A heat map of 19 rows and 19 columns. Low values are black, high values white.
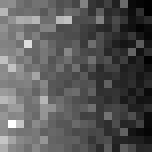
Fine speckle covers the field. There is an overall slope up to the left. There are no regular stripes. The bottom middle is the calmest part.
